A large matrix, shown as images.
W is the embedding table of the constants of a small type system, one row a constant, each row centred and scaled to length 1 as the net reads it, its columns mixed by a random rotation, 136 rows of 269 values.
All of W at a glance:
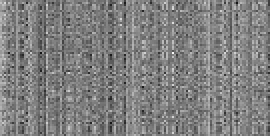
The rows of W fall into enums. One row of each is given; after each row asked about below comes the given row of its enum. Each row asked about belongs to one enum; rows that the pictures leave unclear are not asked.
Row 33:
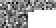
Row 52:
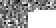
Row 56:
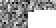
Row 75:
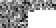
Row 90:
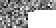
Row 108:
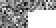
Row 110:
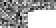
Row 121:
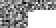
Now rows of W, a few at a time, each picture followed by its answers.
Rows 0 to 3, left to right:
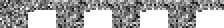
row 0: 90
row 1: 75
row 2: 75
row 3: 75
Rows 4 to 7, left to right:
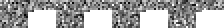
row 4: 56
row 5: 33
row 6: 33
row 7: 52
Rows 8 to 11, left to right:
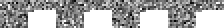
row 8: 33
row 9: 52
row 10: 110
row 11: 121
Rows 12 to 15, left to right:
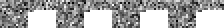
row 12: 108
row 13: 56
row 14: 33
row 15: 75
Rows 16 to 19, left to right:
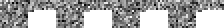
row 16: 56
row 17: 121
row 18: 108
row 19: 75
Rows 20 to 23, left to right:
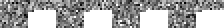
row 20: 56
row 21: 108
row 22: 52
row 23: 33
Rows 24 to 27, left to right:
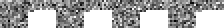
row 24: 75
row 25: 108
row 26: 90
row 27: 121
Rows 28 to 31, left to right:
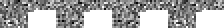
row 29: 121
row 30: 121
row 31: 52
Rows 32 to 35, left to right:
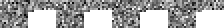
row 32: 56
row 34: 90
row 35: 108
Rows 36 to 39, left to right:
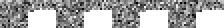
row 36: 75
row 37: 108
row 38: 121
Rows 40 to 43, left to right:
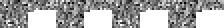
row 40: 52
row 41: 56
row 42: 52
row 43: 56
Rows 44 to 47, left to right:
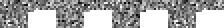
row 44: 52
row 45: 121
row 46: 56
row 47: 52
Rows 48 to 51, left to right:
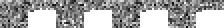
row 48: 75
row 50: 75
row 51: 110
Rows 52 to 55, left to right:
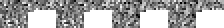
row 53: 52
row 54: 56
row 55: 56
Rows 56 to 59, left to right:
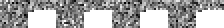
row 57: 52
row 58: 56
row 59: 75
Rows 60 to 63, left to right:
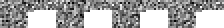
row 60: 121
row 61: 56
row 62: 33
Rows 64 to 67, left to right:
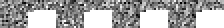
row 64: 121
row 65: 52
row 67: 56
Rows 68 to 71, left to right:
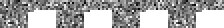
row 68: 52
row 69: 33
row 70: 108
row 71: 52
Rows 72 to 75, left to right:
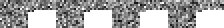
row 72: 90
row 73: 90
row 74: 121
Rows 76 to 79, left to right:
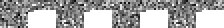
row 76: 110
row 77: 52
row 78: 33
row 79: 52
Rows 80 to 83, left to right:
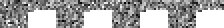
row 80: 52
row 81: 121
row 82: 56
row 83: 75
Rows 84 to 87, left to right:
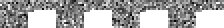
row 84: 33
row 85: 52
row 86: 110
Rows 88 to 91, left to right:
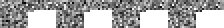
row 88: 121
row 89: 33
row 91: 90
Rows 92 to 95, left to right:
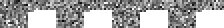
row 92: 52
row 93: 121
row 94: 90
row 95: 108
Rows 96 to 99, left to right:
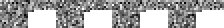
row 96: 56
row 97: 90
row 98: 33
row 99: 33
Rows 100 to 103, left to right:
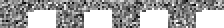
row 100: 121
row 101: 33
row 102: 75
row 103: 52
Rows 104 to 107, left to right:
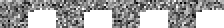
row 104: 75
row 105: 90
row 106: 121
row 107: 56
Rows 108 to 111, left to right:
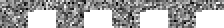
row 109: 56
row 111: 121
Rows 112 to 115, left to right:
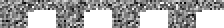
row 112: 121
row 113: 75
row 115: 33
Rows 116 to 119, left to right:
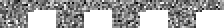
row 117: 33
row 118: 121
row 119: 90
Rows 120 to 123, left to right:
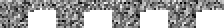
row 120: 75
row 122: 56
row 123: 56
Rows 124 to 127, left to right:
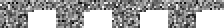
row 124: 33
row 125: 121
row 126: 90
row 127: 33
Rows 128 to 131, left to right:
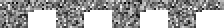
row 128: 33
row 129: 90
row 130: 56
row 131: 90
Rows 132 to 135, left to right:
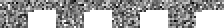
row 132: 33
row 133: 52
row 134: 90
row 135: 121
